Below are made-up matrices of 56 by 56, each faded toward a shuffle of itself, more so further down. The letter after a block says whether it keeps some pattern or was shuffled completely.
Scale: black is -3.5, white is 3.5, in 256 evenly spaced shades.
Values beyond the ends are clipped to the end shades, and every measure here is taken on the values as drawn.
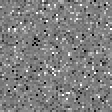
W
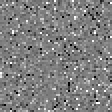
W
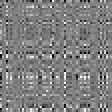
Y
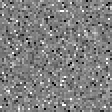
W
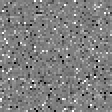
W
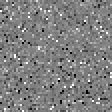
W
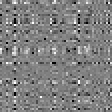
Y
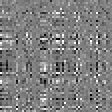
Y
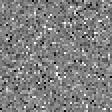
W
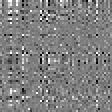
Y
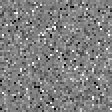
W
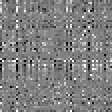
Y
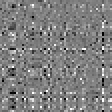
Y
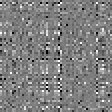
Y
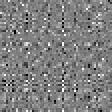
Y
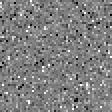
W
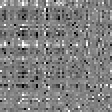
Y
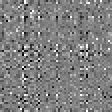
Y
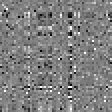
Y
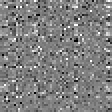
Y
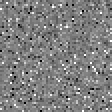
W
